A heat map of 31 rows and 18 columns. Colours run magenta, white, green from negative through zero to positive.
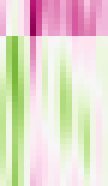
The middle left is the ninth with the highest average. Overall the values sit about 50% of the way up the scale. The top left is the roughest part. The grain runs up and down. The bottom part is higher, past a seam about 20% of the way down.
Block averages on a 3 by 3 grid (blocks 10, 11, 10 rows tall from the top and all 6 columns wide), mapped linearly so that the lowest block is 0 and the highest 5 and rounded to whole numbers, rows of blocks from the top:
200
543
433
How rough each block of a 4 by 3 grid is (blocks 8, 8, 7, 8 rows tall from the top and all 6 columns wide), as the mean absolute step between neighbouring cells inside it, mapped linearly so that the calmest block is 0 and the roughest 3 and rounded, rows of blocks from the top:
3 1 1
2 1 0
2 1 1
2 0 1
